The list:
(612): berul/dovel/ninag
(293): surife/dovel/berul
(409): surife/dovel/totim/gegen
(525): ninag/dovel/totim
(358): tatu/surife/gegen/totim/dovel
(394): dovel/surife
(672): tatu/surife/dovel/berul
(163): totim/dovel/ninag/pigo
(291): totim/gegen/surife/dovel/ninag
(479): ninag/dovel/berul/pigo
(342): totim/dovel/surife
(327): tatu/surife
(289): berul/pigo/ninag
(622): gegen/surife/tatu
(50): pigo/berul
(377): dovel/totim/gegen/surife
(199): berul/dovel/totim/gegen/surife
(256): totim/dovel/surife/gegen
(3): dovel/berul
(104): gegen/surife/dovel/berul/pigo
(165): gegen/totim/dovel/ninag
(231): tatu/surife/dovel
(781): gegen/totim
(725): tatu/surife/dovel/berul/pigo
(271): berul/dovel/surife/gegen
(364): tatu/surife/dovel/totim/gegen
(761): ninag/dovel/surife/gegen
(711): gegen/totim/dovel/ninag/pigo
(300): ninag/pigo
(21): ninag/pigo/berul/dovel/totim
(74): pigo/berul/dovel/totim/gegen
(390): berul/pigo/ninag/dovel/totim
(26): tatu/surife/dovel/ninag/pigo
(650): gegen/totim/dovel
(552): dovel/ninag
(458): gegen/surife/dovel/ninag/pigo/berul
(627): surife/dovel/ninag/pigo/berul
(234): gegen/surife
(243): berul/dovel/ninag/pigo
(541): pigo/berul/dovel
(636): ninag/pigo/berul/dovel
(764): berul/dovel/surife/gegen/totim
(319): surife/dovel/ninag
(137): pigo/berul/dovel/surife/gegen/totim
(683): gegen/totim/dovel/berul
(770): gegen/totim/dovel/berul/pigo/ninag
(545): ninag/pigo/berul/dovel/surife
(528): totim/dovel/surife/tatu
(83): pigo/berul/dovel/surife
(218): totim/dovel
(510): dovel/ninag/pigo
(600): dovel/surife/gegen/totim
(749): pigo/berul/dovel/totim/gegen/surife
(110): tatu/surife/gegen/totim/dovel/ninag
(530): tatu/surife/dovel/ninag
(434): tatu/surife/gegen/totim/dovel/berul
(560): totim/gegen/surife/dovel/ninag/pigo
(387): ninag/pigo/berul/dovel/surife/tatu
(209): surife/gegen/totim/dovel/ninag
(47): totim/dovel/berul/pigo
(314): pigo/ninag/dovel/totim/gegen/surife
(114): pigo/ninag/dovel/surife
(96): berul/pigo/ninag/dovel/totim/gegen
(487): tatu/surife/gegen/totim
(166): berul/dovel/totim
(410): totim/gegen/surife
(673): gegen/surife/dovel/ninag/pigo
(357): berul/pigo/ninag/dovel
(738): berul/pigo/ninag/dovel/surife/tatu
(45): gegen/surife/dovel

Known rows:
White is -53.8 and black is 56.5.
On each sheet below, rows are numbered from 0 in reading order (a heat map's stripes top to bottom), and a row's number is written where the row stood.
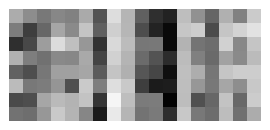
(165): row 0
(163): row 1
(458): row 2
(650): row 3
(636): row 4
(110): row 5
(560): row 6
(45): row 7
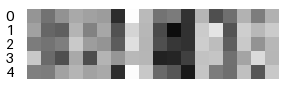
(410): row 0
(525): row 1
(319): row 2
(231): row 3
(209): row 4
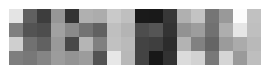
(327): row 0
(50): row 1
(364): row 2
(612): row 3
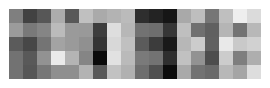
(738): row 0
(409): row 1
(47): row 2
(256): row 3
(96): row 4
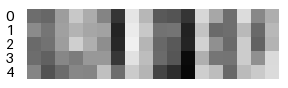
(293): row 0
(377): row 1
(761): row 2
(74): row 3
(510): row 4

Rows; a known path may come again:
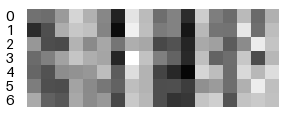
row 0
(45)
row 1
(104)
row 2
(300)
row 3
(291)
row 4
(243)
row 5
(50)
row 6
(218)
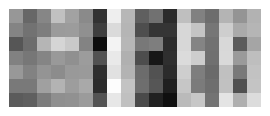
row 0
(234)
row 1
(3)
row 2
(271)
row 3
(612)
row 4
(683)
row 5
(209)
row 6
(479)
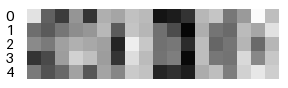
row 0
(327)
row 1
(96)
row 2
(377)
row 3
(458)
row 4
(725)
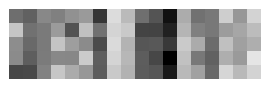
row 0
(74)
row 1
(358)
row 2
(394)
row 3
(711)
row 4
(627)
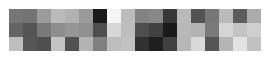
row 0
(600)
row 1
(541)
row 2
(528)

